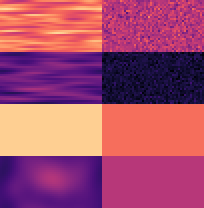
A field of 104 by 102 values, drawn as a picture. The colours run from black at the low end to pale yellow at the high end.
The table splits into 4 rows of 2 panels. Panel 1,1: high, streaked across. Panel 1,2: middling, fine-grained. Panel 2,1: low, streaked across. Panel 2,2: very low, fine-grained, faint in contrast. Panel 3,1: very high, flat. Panel 3,2: high, flat. Panel 4,1: low, smooth. Panel 4,2: middling, flat.
